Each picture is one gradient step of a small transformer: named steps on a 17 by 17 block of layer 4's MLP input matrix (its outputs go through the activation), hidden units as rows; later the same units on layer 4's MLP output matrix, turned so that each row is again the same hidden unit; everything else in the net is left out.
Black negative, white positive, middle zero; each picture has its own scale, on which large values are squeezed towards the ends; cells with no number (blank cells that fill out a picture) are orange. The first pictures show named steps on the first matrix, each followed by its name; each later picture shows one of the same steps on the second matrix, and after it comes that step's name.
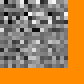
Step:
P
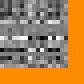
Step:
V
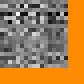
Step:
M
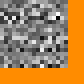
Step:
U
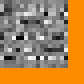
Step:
V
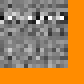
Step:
M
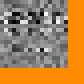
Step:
P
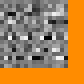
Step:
V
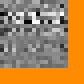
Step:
P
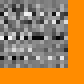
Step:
V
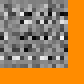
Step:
V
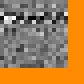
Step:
M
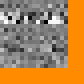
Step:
U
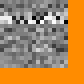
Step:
U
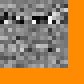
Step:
U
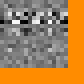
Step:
P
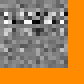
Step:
P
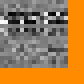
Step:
P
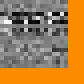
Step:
P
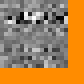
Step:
M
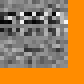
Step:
P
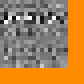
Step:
M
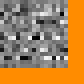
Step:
V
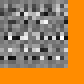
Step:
V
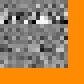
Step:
U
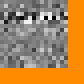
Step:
M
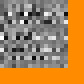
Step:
V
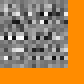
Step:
V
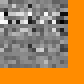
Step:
P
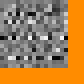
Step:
V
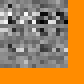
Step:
P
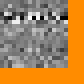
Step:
M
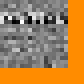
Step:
U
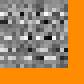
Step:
V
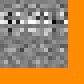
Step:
P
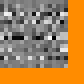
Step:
V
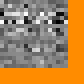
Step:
P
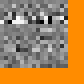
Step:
U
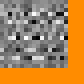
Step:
V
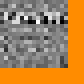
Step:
U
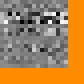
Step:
P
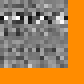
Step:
M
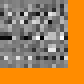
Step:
V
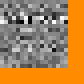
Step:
U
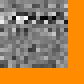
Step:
M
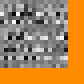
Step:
V
